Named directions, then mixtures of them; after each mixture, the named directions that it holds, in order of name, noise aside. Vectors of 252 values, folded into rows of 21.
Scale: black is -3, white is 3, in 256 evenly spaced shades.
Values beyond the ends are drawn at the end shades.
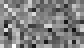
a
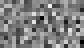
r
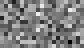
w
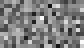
r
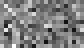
a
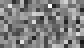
r, w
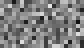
r, w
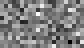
w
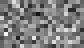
a, w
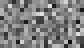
r, w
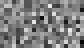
r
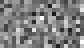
r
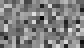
r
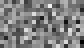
r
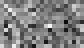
a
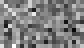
a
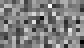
r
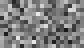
a, w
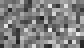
a, r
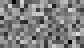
r, w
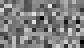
r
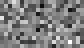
w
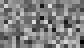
r, w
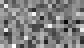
a, r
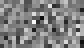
r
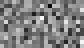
r
